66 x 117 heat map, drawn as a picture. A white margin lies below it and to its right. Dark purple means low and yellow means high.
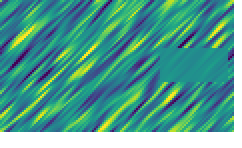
The grain runs diagonally up to the right. No overall slope runs across the table. An odd patch, calmer than its surroundings, sits in the middle right. Neither half mirrors the other. The middle right is the calmest part. The values follow a bell shape.
